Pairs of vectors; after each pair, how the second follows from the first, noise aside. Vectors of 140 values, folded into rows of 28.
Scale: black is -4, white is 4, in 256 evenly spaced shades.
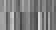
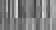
reversed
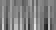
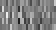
shuffled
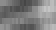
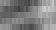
copied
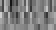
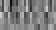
copied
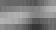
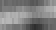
copied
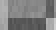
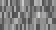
shuffled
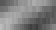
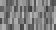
shuffled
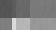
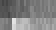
copied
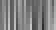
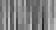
copied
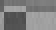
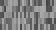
shuffled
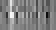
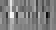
copied
